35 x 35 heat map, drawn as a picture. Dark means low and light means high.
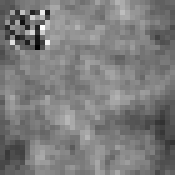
Ninth with the lowest average: bottom right. Odd patch: rougher, in the top left. Grain: blotchy. Roughest part: top left. Slope: none.
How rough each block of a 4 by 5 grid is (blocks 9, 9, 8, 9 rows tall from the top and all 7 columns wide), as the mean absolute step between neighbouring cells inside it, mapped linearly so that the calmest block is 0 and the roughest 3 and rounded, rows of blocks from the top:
32000 | 00000 | 00000 | 00000
